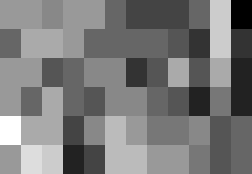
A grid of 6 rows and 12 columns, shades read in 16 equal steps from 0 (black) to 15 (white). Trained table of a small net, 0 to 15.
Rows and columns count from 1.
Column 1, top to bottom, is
9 6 9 9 15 9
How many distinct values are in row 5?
9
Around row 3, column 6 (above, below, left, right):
6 8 8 3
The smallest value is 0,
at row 1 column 12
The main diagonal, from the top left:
9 10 5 6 8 11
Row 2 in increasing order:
3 3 5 6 6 6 6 6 9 10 10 12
